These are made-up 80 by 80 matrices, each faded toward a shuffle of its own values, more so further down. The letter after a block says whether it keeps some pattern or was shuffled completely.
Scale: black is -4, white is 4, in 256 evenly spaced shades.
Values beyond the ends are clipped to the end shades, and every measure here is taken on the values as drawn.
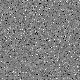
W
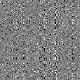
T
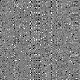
T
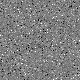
W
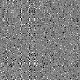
T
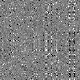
T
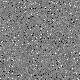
W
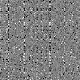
T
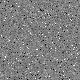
W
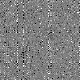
T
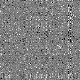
T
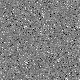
W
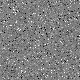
W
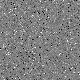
W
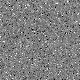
W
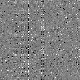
T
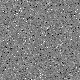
W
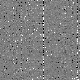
T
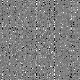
T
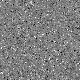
W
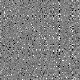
T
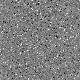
W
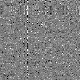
T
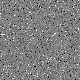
W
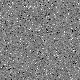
W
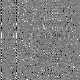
T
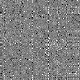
T
